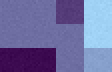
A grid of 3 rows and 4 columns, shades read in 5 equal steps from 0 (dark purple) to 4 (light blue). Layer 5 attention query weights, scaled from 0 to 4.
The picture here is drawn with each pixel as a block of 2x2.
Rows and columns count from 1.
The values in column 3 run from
1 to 2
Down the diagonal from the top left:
2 2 2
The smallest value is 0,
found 2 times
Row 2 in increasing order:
2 2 2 4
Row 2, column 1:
2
